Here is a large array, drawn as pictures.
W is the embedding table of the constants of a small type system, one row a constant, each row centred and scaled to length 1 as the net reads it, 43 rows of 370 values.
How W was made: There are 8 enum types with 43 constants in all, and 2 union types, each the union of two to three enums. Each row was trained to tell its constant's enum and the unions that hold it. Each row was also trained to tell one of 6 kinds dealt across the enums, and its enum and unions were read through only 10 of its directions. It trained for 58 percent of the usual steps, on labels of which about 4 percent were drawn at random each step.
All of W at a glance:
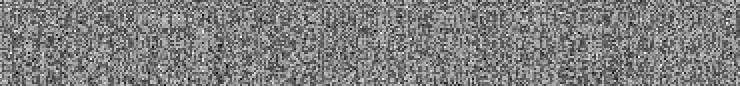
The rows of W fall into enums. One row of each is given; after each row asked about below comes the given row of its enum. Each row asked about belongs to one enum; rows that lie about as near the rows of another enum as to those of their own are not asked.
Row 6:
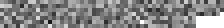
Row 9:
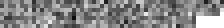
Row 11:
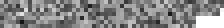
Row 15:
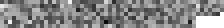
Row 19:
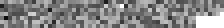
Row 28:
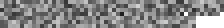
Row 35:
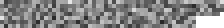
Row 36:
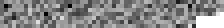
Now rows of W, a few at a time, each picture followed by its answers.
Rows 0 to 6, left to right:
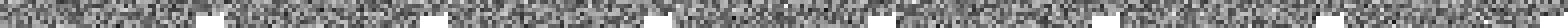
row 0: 19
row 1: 35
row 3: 15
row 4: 19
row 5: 9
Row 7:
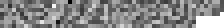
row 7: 9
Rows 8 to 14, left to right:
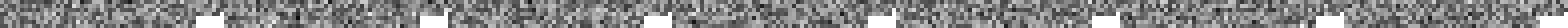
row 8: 9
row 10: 9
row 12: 28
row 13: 9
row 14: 15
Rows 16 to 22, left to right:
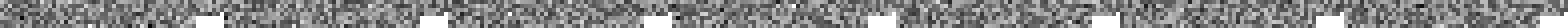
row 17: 9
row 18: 28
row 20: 35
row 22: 35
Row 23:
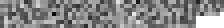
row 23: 11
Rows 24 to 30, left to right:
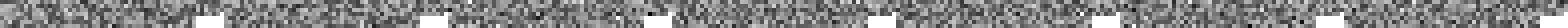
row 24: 15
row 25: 11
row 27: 28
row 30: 19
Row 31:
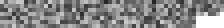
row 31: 11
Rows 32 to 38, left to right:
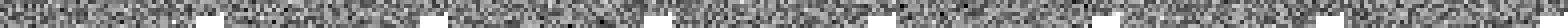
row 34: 11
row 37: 11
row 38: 11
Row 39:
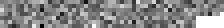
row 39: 19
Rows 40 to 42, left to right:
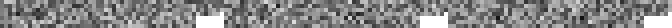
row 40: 19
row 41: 19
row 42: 36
